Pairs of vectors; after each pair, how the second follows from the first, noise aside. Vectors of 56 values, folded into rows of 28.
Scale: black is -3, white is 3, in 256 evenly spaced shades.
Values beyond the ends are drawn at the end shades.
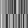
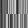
negated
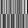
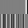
partly zeroed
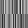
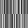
negated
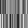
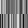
negated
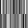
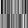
negated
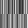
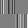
partly zeroed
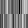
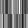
negated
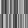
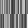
reversed
